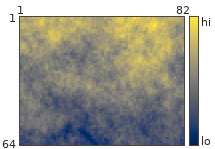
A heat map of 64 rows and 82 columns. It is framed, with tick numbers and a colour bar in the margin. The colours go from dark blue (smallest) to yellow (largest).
No lone cell stands out from its neighbours. The top right is the ninth with the highest average. There is an overall slope up to the top. The bottom middle is the ninth with the lowest average.
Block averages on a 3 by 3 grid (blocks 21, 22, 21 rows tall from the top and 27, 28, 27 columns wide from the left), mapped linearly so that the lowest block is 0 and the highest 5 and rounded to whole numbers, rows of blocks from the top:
445 | 233 | 100
